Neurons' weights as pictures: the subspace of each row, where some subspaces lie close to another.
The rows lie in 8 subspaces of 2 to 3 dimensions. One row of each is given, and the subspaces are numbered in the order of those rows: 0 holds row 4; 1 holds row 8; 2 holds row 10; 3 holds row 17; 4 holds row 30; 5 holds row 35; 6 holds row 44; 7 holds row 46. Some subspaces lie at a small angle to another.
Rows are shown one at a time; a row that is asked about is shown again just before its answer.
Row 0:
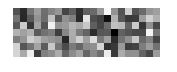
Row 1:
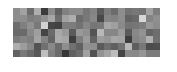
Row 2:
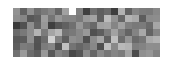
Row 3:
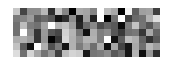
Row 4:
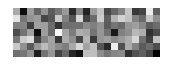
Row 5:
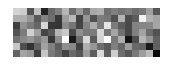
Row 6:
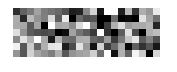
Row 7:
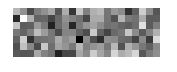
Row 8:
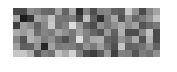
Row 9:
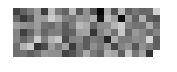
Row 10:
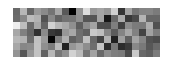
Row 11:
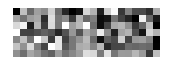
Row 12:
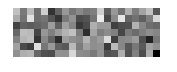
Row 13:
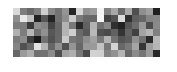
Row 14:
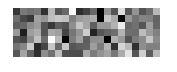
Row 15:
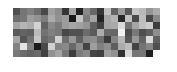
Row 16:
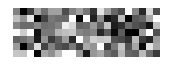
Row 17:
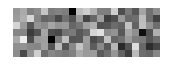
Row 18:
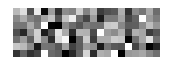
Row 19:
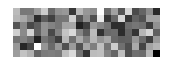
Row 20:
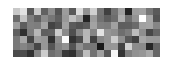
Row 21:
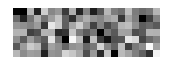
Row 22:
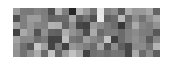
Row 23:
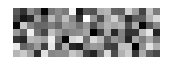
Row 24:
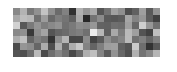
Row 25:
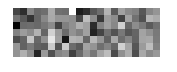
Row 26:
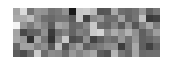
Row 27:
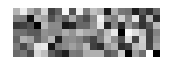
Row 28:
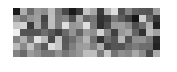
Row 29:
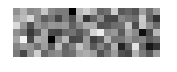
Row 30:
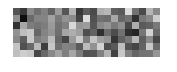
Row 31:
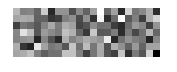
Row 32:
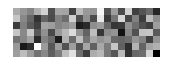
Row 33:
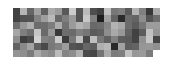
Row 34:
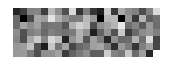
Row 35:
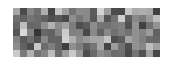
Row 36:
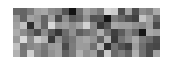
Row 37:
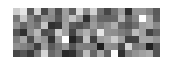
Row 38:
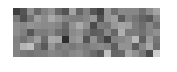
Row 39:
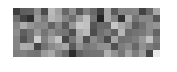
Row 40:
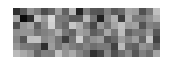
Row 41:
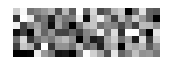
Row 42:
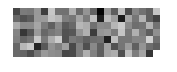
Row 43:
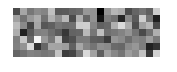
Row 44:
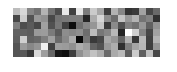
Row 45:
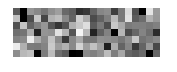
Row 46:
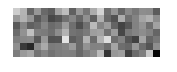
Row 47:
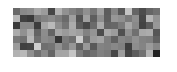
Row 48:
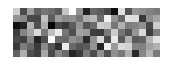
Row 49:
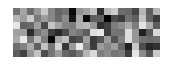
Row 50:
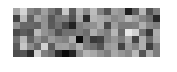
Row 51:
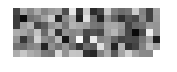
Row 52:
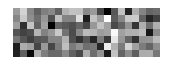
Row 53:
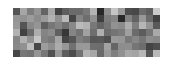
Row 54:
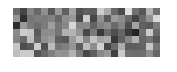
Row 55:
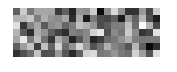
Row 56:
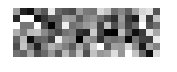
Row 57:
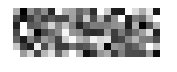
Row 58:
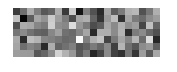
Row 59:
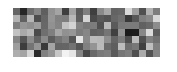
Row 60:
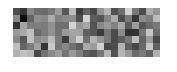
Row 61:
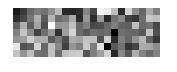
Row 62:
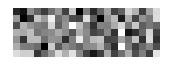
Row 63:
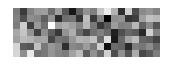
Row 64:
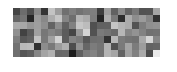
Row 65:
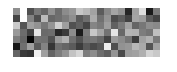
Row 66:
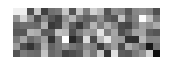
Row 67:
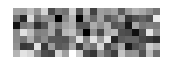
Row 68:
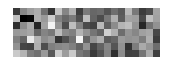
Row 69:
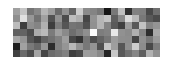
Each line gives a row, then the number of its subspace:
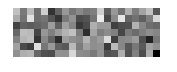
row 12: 0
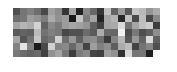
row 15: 6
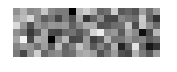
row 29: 3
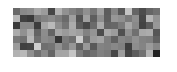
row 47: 1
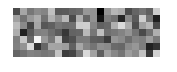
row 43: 3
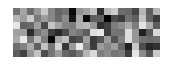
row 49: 5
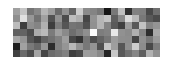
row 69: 5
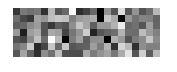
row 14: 3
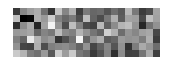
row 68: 1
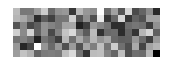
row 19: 1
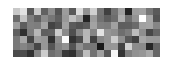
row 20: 7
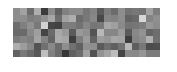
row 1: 7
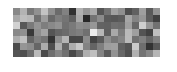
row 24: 5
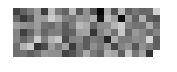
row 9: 4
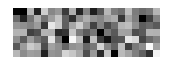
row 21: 7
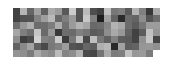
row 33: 0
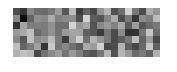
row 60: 4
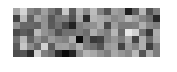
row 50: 6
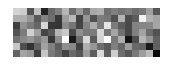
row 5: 7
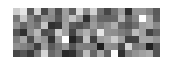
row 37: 7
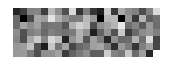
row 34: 4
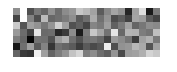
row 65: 0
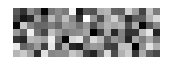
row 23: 5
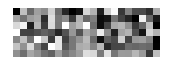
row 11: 2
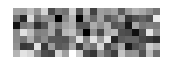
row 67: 0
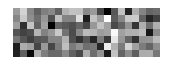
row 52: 3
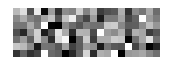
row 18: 7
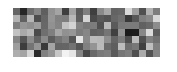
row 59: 6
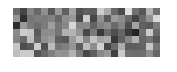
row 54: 4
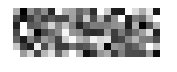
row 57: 5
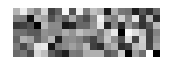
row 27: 6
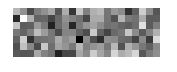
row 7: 6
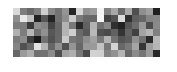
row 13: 1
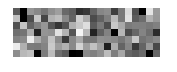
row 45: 0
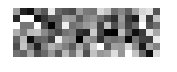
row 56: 6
